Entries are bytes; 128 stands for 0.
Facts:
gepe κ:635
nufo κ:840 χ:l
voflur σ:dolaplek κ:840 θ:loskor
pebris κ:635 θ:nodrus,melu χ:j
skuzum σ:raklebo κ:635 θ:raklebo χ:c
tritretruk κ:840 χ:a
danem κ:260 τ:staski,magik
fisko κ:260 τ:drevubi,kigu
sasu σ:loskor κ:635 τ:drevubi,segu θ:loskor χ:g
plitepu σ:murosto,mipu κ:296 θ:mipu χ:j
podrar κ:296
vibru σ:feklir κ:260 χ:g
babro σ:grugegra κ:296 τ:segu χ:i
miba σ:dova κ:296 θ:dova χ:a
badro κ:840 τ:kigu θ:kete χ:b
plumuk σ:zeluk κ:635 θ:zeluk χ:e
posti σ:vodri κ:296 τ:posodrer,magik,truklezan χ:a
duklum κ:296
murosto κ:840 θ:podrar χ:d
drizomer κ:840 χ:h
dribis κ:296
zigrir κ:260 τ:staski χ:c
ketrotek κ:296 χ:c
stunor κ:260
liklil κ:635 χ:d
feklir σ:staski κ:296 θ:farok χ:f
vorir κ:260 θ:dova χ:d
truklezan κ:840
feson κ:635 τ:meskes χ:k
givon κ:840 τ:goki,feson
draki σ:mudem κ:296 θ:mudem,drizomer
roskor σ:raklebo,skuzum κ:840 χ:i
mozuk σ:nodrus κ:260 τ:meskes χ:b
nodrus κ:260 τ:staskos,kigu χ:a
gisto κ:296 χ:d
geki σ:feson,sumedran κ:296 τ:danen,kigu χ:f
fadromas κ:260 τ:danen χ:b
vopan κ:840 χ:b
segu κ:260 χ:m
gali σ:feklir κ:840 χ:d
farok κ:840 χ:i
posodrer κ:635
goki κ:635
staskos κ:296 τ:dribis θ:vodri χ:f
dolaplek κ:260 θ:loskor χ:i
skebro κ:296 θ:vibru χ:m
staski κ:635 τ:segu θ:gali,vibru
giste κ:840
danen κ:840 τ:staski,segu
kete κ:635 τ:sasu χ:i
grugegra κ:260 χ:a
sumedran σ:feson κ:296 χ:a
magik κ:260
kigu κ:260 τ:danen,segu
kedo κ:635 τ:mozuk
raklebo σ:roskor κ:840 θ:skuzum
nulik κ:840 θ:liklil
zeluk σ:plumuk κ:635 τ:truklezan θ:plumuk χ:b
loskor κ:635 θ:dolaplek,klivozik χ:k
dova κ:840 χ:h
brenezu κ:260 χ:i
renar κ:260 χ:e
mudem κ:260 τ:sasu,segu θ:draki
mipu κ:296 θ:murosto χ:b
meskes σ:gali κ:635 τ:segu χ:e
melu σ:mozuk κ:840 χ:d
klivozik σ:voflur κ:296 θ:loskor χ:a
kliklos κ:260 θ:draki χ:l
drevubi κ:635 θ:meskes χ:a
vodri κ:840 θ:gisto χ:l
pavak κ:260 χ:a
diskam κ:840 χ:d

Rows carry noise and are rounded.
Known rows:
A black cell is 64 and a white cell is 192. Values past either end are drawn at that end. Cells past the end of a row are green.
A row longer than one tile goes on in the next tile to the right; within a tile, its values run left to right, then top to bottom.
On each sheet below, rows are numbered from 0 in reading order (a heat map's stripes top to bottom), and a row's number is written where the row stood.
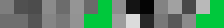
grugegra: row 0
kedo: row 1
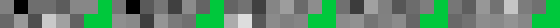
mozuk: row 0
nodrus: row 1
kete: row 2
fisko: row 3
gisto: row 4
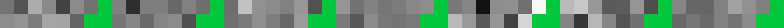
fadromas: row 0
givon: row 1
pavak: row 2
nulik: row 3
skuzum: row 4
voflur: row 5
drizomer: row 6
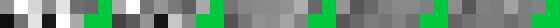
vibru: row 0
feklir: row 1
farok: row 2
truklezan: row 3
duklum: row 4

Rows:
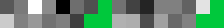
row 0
danen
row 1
zeluk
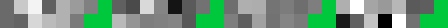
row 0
plitepu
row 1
kigu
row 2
vorir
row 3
gali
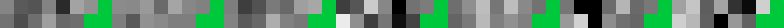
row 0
vodri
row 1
skebro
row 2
mipu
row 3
mudem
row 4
melu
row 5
feson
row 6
staski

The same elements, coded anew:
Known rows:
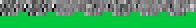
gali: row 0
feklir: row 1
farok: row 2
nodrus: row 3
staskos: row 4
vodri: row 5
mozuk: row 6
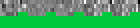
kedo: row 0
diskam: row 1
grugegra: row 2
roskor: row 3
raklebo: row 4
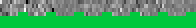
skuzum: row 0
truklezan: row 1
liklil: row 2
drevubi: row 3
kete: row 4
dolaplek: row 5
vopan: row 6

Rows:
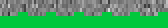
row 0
badro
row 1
fadromas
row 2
danem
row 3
babro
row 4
kliklos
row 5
posti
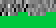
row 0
vibru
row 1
voflur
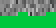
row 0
draki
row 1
sasu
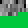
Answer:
geki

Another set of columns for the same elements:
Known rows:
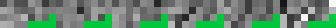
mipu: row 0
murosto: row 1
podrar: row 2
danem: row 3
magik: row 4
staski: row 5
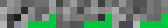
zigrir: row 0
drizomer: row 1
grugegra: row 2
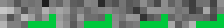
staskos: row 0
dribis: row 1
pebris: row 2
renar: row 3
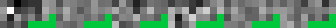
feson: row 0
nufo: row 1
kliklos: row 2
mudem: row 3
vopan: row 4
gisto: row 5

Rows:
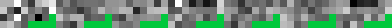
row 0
roskor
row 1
drevubi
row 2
badro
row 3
vibru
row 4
kedo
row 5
miba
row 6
mozuk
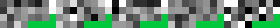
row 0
meskes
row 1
skuzum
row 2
gali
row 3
fadromas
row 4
zeluk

